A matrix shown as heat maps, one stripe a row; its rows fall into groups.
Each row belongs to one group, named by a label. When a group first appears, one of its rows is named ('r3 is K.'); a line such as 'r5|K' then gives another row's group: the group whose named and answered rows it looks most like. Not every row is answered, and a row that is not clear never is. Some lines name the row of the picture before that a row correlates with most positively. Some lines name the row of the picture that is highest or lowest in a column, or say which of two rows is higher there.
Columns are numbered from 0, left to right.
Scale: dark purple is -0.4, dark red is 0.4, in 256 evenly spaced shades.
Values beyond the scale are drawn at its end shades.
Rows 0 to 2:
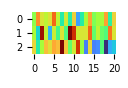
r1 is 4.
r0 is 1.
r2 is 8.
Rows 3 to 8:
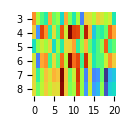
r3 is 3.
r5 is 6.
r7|8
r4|4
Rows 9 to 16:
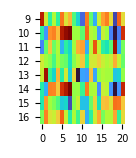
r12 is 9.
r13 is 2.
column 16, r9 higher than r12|Yes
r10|8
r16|1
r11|6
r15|9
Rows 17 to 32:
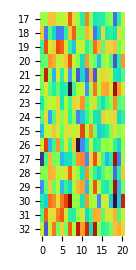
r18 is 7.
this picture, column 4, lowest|18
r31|1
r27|6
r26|2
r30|8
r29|6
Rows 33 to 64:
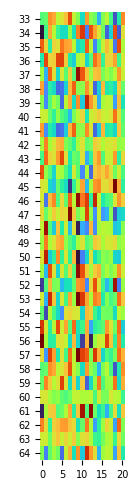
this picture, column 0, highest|56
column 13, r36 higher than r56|Yes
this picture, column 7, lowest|45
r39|7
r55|3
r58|8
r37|4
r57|4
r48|2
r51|4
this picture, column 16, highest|56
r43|1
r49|1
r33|8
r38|7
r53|4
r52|6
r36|1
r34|6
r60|9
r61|6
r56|3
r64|7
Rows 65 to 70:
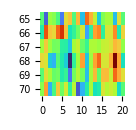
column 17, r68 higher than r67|Yes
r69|9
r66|1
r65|7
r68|9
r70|2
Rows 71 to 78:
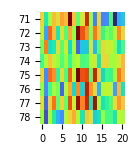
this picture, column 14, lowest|76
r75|4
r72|4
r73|2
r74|9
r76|7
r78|7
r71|8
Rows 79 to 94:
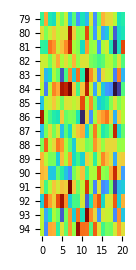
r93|7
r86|3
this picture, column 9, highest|94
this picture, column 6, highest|84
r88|1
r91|8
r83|7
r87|6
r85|6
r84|8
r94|4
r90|9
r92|1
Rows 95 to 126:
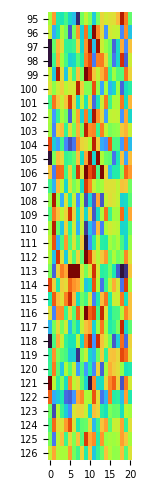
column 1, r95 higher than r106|Yes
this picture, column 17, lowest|113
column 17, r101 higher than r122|Yes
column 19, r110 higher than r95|No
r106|4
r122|7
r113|8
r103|4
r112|4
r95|9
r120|2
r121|3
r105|6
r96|7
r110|2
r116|4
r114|3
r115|1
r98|6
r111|2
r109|1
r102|7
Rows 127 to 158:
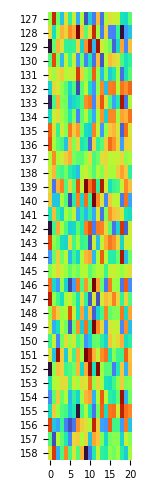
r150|2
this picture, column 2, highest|151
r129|6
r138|9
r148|1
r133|6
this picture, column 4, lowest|156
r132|9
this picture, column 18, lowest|128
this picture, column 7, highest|128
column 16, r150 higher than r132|No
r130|2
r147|3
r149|7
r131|8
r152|6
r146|7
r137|1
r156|7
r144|6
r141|2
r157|7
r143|3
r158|2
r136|3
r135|3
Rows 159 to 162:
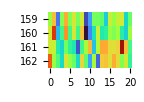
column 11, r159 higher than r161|Yes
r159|2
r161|9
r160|2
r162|3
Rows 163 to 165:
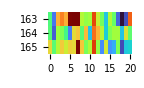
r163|8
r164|7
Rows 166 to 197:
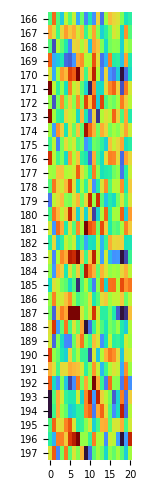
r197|2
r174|4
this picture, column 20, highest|196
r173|3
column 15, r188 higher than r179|Yes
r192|7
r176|3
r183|8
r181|4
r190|3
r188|2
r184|4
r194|6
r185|9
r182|2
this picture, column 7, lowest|185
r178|1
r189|7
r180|1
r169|7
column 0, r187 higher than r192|No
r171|3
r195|1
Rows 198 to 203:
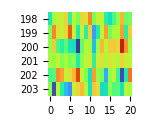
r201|9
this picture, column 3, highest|202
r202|8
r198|6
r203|7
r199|1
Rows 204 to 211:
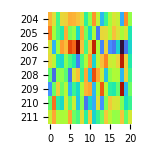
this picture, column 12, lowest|205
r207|9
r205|3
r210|2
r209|6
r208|7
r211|1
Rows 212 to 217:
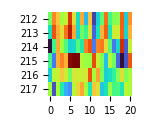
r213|1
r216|6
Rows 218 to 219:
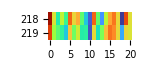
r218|3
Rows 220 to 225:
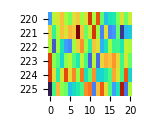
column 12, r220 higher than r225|Yes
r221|8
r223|3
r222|7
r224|3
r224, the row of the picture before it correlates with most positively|218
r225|6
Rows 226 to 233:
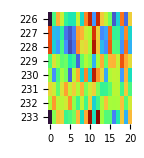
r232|1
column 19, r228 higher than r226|Yes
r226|6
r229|9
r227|7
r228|7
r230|7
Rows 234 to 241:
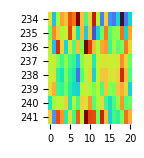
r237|9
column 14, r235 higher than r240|Yes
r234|8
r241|4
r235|1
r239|9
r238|9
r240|6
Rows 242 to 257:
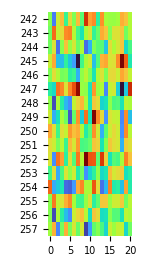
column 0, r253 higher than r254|No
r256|7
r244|2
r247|8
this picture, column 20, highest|247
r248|7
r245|9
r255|1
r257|2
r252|4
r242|4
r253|2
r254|7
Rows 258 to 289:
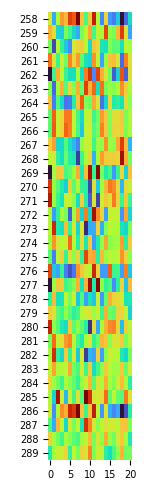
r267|9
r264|7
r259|9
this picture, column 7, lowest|268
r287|4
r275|4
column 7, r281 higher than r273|Yes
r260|7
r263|4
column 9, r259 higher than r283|Yes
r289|6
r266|1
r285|4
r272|7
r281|1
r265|1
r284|9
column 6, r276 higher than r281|No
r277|6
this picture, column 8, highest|264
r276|7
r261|3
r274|1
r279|9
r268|9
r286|8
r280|3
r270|3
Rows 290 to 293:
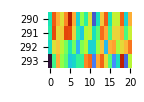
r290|1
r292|9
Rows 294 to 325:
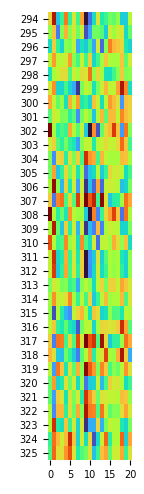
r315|7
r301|9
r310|3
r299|9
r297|1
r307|4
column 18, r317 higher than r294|Yes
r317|4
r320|2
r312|2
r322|4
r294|2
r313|9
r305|2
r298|6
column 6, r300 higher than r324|No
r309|2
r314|1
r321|4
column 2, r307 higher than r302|Yes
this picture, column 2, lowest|295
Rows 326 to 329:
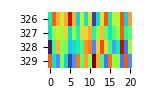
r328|6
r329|7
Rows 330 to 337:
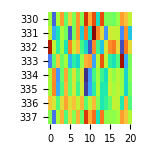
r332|3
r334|2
